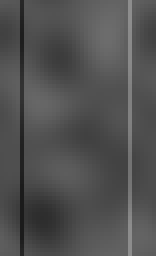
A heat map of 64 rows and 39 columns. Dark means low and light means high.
The distribution is heavy-tailed on both sides. The bottom left is the ninth with the lowest average. Overall the values sit about 30% of the way up the scale. Columns 6 and 33 differ from the columns beside them.
